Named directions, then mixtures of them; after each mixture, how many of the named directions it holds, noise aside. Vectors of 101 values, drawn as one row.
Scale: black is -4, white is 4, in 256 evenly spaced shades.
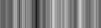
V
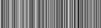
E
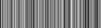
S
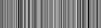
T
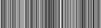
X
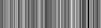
three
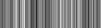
three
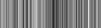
two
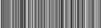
two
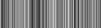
two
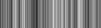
two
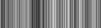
two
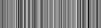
one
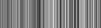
three
